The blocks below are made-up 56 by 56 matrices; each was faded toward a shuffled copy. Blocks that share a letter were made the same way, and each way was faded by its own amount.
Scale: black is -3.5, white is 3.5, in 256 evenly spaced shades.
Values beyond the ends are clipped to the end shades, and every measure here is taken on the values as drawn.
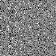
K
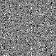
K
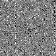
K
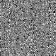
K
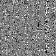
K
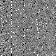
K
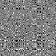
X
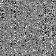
K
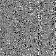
K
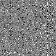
K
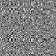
X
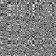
X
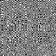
X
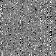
K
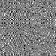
X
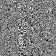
K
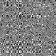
X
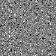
K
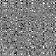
X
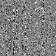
K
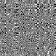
X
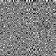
X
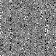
K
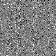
K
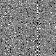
K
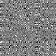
X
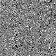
K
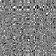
X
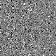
K
